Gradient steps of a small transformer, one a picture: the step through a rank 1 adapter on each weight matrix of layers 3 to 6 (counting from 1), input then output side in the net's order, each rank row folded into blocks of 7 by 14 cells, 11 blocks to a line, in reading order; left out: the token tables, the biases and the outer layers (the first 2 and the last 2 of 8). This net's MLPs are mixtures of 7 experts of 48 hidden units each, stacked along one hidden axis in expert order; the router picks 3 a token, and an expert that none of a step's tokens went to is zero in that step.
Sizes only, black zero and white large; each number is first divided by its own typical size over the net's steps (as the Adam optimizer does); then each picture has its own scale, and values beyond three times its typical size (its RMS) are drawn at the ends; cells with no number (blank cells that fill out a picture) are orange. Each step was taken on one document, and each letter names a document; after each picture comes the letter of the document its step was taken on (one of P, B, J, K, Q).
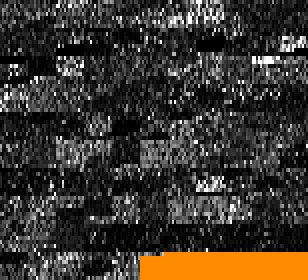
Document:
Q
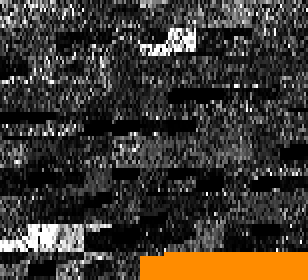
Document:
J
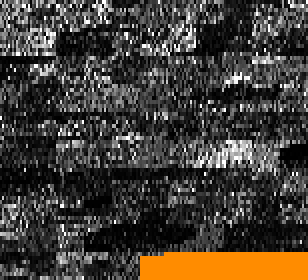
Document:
J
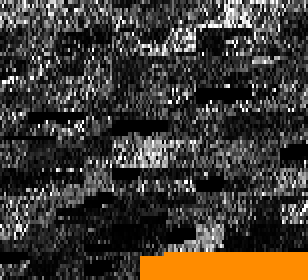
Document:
J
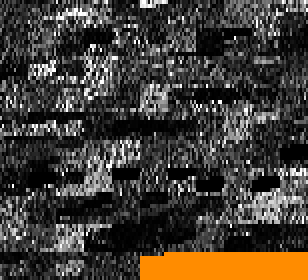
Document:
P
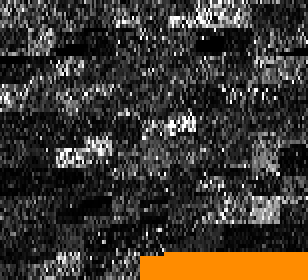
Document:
Q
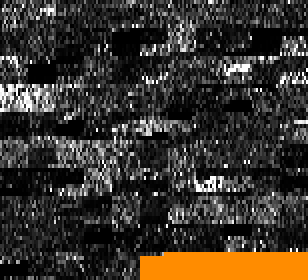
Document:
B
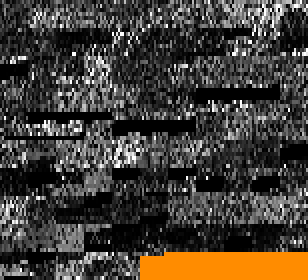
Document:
P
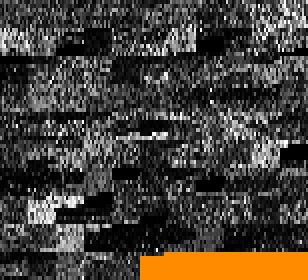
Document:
P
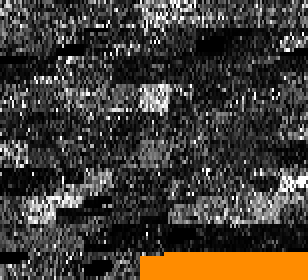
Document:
Q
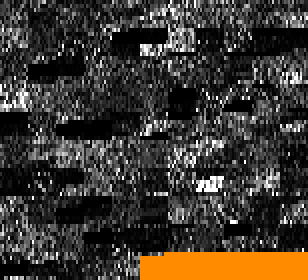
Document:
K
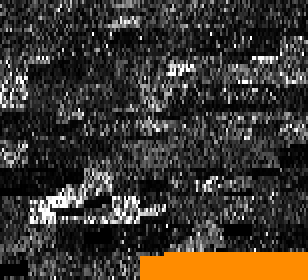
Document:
B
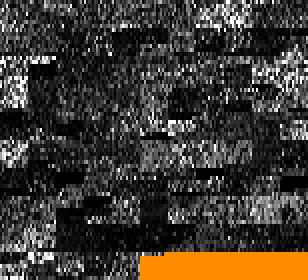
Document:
K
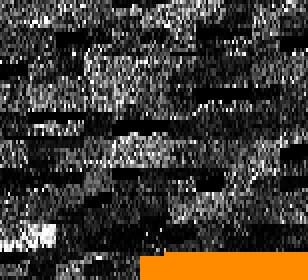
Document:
J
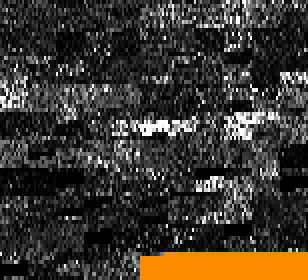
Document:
B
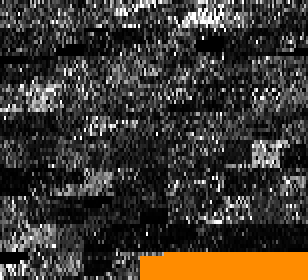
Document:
Q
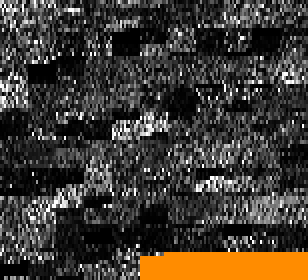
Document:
B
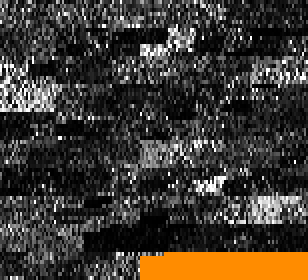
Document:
K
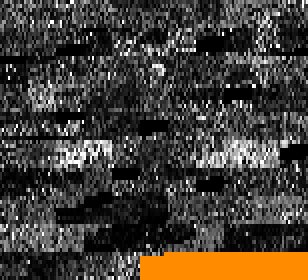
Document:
J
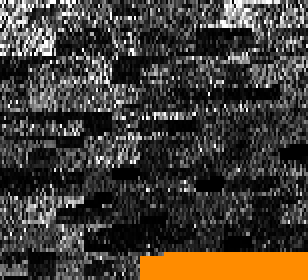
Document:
P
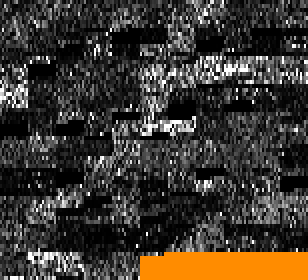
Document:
B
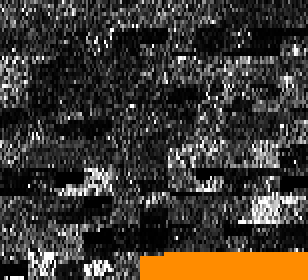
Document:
K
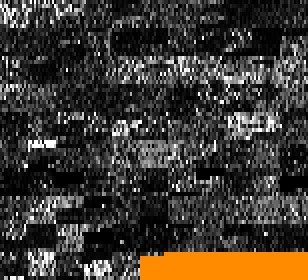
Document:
K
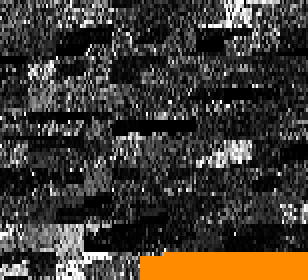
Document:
J
